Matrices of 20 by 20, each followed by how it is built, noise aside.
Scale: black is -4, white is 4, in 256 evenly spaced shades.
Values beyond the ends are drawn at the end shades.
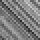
Toeplitz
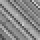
Toeplitz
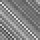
Toeplitz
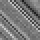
Toeplitz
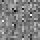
uneven columns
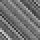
Toeplitz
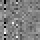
uneven columns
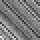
Toeplitz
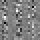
uneven columns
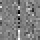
uneven columns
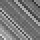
Toeplitz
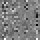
uneven columns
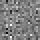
uneven columns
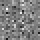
uneven columns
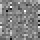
uneven columns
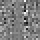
uneven columns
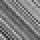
Toeplitz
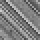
Toeplitz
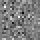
uneven columns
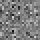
uneven columns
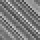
Toeplitz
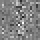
uneven columns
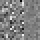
uneven columns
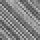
Toeplitz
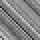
Toeplitz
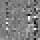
uneven columns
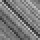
Toeplitz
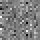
uneven columns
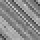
Toeplitz
